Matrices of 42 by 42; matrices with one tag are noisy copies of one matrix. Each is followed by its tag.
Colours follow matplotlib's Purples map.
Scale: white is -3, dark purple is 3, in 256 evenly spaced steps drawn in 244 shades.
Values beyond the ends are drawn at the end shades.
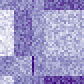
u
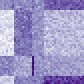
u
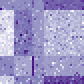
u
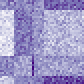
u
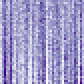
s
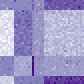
u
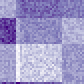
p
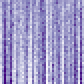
s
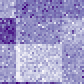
p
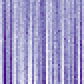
s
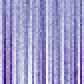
s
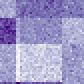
p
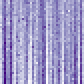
s
